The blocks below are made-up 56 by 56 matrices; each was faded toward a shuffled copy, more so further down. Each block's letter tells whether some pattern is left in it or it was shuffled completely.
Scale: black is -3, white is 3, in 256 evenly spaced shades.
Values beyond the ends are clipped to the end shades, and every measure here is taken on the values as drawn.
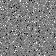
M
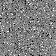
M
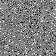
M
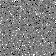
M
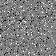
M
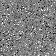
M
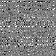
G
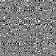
G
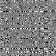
G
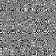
G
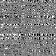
G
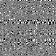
G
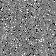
M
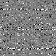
G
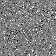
M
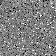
M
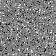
M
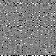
G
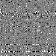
G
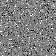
M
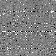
G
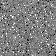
M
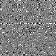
G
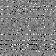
G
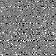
G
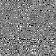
G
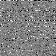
G
